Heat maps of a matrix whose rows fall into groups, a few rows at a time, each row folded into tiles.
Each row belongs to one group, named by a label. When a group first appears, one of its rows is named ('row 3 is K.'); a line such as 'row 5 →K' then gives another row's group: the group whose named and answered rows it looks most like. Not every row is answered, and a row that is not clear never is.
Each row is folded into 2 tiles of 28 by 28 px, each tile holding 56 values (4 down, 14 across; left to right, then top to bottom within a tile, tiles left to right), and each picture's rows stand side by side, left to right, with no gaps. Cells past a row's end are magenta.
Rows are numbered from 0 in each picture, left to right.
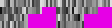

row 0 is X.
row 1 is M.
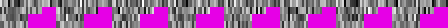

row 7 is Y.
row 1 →Y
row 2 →X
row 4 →X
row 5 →X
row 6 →Y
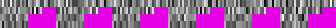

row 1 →M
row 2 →M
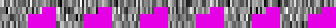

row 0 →X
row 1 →Y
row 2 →Y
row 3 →X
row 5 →M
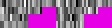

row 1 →X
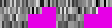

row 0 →M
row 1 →M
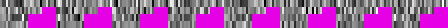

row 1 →M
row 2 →Y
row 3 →M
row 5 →X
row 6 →M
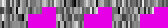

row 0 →M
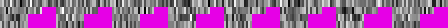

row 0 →X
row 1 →M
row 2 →X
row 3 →Y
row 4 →X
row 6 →X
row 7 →M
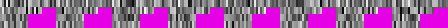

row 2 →Y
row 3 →X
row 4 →X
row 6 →X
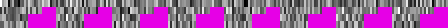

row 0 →Y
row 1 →M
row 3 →X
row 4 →X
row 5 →Y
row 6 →Y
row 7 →M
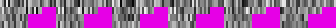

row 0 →Y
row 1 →X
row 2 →Y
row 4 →X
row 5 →M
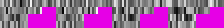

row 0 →X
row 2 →M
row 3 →X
